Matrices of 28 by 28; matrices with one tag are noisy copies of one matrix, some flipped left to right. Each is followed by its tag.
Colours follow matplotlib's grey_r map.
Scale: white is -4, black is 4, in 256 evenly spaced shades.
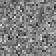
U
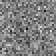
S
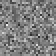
U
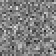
S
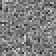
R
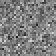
U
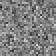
U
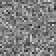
R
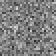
S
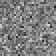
U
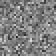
U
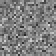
U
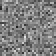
R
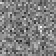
S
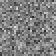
S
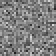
R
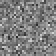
U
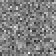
S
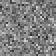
U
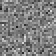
R
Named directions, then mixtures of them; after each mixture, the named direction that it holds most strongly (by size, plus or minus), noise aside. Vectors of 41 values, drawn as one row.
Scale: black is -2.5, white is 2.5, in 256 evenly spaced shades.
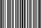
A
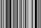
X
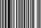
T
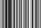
X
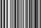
T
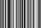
T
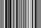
X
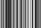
X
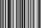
T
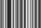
X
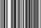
T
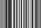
X
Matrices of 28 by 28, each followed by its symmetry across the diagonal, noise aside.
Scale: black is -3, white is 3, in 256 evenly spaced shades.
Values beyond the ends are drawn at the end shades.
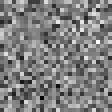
antisymmetric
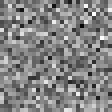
neither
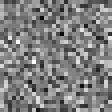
antisymmetric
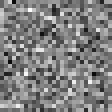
neither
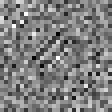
symmetric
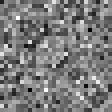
symmetric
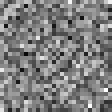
symmetric
